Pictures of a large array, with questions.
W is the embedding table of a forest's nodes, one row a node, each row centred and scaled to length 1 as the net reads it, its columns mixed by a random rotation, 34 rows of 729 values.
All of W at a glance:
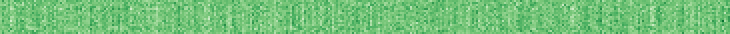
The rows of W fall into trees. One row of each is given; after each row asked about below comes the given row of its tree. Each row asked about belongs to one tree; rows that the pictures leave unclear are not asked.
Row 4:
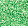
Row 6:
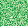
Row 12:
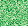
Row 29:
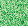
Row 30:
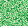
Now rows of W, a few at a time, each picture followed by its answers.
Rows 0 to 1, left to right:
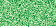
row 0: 30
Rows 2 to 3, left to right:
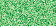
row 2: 4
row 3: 12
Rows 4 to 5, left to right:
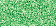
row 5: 30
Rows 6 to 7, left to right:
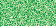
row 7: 6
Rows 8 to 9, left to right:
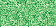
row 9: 6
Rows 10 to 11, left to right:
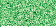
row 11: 4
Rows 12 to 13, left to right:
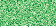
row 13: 6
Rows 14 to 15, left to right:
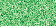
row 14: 29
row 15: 6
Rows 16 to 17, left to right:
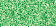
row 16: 4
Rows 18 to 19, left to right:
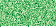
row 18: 4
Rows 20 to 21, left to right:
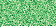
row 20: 6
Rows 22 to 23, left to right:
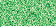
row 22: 6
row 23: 29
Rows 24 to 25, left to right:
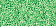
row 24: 6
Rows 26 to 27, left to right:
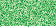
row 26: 29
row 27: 4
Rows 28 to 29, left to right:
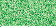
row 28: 29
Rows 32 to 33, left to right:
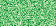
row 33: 12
